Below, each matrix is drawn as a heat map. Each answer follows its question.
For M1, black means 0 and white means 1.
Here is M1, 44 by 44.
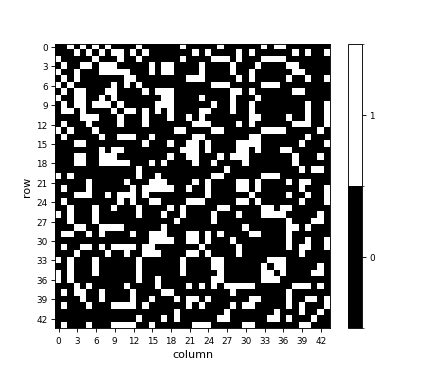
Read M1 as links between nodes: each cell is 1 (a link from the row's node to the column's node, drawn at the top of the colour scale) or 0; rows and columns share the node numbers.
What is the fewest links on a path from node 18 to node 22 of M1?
1
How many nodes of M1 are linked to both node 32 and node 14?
3
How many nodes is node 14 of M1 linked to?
11
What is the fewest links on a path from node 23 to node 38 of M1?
2
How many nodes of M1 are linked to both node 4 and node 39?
3
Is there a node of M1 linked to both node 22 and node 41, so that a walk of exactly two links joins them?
yes
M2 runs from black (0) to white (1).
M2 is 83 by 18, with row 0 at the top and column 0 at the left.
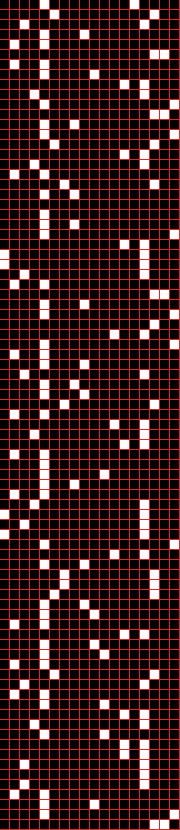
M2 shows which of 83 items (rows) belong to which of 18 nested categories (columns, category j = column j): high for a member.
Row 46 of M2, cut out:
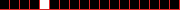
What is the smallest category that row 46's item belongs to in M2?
4
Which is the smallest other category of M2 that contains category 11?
14
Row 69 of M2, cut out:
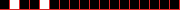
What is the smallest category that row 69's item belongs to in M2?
1
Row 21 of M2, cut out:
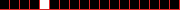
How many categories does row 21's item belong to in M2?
1
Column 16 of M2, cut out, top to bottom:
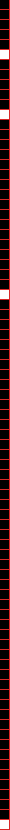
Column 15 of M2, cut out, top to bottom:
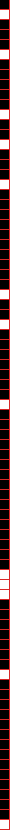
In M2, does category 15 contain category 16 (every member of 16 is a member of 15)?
yes
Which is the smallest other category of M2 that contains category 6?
15
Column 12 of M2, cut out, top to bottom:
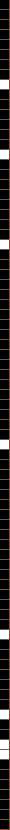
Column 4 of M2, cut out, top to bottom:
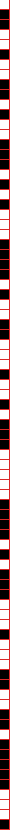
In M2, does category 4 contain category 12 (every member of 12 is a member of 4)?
no
